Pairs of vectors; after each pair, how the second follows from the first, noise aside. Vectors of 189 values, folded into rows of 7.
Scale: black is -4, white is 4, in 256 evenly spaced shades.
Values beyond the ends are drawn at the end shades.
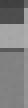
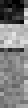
scaled up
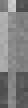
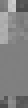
partly zeroed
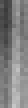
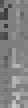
partly zeroed
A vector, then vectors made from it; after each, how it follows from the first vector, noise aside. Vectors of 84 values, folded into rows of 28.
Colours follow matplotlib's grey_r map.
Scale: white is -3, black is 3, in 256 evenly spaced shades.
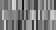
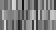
copied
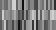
copied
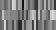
copied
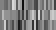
copied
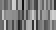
copied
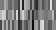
reversed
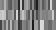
reversed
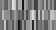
copied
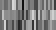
copied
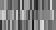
reversed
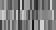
reversed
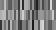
reversed
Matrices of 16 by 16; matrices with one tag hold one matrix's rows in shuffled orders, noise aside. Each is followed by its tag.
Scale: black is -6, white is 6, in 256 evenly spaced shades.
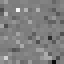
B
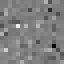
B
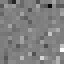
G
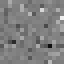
G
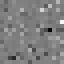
G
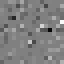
G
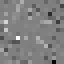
B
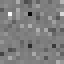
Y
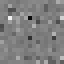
Y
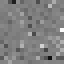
G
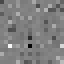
Y
